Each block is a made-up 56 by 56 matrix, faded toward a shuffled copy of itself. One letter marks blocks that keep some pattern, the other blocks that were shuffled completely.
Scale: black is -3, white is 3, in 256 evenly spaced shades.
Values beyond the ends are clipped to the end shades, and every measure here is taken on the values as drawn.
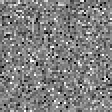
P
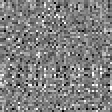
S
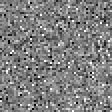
P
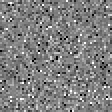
P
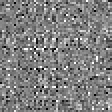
S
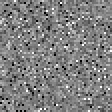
P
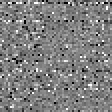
S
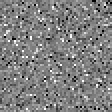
P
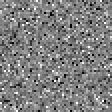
P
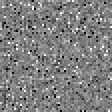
P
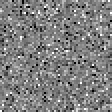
P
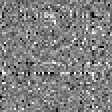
S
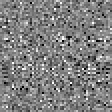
S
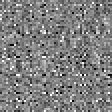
S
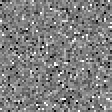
P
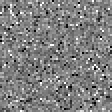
P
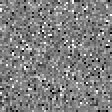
P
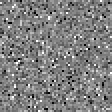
P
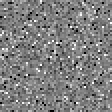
P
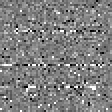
S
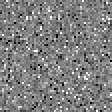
P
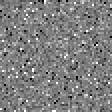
P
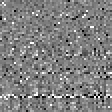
S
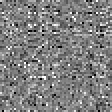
S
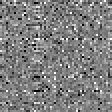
S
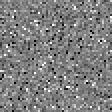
P
